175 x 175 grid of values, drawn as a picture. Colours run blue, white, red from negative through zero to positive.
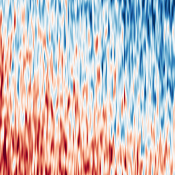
The histogram is bell-shaped. The halves do not mirror each other. The bottom left is the ninth with the highest average. Values rise toward the bottom left. Streaks run downward. The ninth with the lowest average is the top right.
